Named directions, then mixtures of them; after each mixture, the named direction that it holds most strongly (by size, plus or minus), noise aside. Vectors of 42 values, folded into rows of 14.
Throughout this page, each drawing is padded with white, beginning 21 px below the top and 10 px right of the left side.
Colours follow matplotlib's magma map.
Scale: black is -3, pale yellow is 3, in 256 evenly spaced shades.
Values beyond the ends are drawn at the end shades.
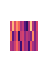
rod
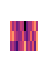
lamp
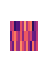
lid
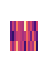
lamp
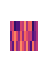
lid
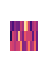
rod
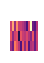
rod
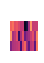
rod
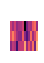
lamp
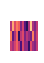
rod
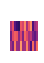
lid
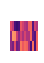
lid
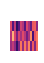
lamp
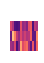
lid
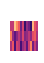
lid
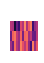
lid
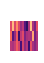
rod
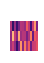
rod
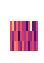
rod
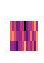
lamp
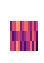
lamp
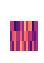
lid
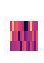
rod
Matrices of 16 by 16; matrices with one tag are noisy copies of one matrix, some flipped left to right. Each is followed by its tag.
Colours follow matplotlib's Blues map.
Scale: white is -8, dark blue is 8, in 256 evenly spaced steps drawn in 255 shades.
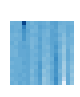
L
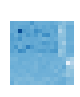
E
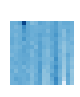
L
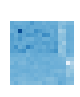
E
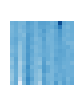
L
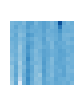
L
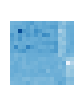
E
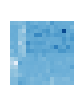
E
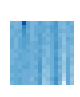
L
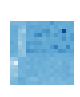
E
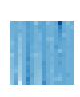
L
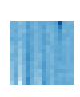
L
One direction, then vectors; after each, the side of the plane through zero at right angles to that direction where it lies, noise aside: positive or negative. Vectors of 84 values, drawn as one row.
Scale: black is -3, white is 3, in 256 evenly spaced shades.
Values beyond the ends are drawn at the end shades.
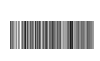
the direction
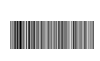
negative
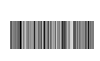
negative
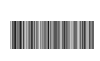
negative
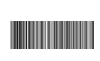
negative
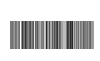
positive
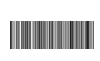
positive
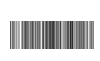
positive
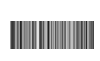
negative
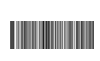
positive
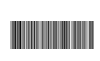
negative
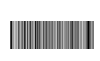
positive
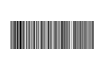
negative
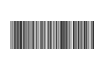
negative
